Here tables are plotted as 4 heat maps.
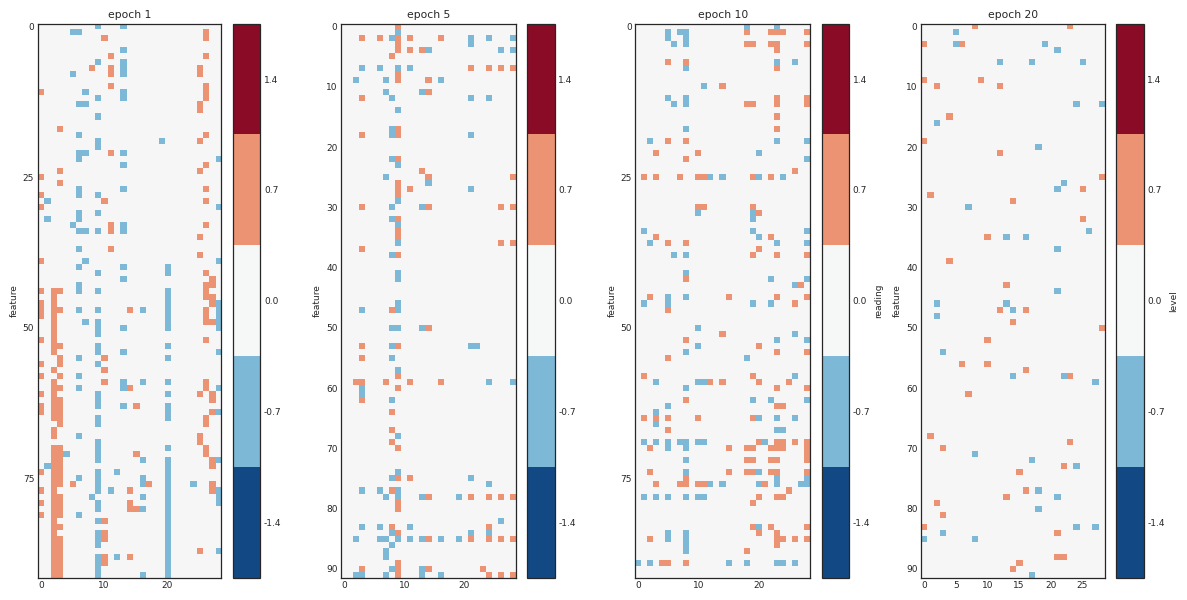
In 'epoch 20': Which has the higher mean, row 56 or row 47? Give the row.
56
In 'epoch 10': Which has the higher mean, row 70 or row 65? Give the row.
70
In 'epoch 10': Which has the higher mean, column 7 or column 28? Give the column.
28
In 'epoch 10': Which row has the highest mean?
70
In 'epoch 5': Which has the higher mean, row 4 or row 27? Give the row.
27
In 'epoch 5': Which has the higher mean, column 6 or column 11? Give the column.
11
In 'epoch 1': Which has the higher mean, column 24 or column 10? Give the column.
10
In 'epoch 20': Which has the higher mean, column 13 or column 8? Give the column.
13
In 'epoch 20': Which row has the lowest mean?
6
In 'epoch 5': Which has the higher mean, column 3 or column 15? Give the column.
3
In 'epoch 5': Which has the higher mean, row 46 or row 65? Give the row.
65
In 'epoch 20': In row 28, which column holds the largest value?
1
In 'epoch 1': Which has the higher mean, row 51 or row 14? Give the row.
14
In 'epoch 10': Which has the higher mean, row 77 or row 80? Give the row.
77
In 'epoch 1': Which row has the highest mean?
52
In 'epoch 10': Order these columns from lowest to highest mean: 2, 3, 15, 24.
3, 2, 15, 24
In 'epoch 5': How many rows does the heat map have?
92
